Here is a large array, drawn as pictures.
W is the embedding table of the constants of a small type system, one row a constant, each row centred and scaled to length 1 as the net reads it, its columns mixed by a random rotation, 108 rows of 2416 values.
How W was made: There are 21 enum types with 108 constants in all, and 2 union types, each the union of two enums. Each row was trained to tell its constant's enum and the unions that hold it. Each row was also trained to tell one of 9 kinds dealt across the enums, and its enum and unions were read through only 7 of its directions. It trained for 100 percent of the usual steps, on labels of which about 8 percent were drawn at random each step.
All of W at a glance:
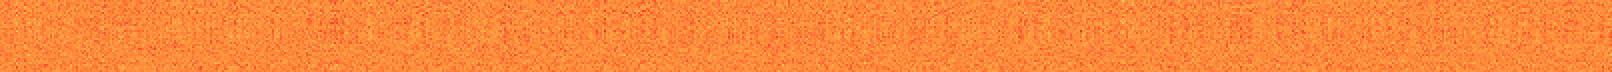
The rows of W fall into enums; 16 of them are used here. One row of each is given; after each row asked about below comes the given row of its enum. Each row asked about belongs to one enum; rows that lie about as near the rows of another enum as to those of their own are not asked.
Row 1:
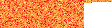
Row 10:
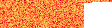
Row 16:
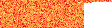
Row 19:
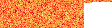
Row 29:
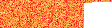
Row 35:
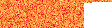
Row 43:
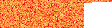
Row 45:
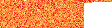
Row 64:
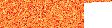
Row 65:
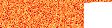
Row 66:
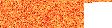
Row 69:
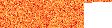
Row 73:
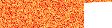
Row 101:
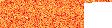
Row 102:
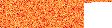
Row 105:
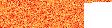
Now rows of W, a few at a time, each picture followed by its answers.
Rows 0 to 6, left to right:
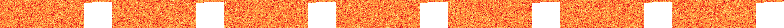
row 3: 64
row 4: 43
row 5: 16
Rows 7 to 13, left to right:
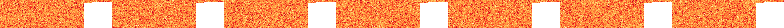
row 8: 1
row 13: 19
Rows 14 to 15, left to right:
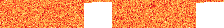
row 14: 65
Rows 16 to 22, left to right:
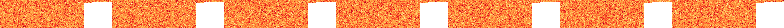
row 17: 45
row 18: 66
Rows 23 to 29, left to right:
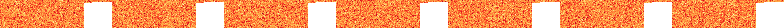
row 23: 45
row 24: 69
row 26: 66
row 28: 35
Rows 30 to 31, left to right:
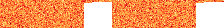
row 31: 102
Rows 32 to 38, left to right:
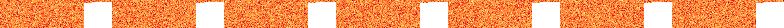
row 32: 29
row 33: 35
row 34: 16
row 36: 35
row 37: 45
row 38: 73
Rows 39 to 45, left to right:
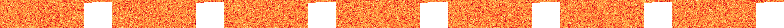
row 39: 43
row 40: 66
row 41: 64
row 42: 64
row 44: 105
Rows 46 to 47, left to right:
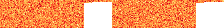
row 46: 45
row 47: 35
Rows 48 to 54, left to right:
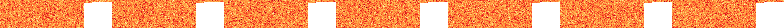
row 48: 65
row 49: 1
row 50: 1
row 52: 64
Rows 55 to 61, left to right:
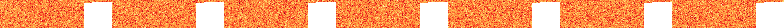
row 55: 43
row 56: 65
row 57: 105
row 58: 1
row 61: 35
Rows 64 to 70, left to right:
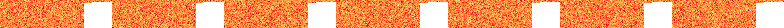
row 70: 73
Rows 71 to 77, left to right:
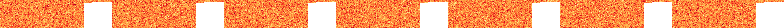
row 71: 73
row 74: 16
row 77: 19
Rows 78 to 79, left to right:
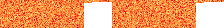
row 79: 105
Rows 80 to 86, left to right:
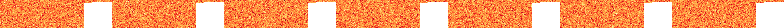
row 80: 65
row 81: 16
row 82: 16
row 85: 105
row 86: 66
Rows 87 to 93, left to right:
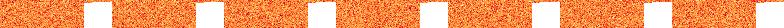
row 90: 29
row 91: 64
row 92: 1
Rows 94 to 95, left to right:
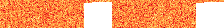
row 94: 65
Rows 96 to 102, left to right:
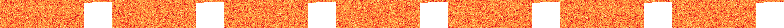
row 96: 101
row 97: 73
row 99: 105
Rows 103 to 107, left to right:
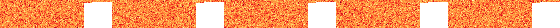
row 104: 66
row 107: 45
